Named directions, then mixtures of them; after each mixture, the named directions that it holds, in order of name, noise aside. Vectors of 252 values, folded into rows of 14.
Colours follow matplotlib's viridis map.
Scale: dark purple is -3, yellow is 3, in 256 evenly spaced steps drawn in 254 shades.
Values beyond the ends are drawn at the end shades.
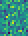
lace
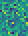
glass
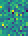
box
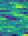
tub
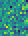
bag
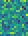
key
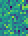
bag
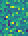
glass, lace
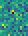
box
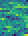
bag, tub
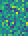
box, glass, lace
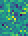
bag, box, tub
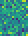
bag, glass, key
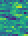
tub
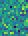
bag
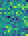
bag, glass, tub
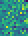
bag, lace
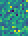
bag, box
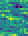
tub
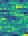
tub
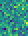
bag, glass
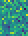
key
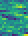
tub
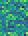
glass, key, tub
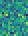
glass, key, lace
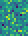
box, lace, tub
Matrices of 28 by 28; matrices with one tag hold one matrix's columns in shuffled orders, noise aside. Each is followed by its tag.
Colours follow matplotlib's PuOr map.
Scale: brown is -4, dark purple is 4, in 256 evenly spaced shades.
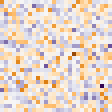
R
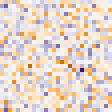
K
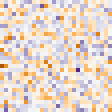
K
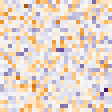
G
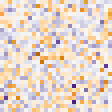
R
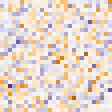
R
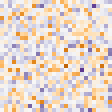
K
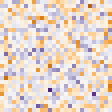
G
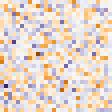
R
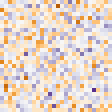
G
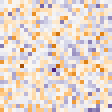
K
